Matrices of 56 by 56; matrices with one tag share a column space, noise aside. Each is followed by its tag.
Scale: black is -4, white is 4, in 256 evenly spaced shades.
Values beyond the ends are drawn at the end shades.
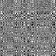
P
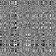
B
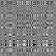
B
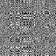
P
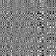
P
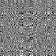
P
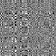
P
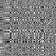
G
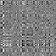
B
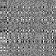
G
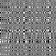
G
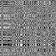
B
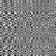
P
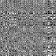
P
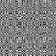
P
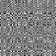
P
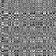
P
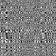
G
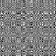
P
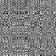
P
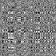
G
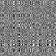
B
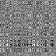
B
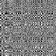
P
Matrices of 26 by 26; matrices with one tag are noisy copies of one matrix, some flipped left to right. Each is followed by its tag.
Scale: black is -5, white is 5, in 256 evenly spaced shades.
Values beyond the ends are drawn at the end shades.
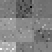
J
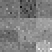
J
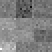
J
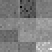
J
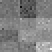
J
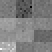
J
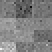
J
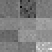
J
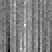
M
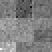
J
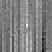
M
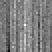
M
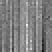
M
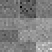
J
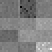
J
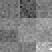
J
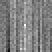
M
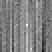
M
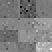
J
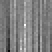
M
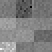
J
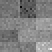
J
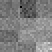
J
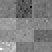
J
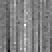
M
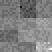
J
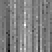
M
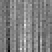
M
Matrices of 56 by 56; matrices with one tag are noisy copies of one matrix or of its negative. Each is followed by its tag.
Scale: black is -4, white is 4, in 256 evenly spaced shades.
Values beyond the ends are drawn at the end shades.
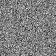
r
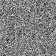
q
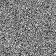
r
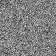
r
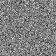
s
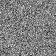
r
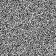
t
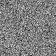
r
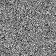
r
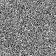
r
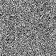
q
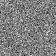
r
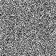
q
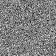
t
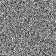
s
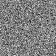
t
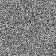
t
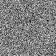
t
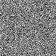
q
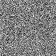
q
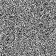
q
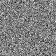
s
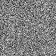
q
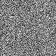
q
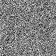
q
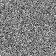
r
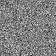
r
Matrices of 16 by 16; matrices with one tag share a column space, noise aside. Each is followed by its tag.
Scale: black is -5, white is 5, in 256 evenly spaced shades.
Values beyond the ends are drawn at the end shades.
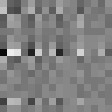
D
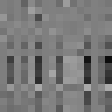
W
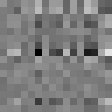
D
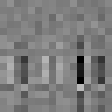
W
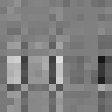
W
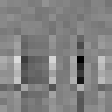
W
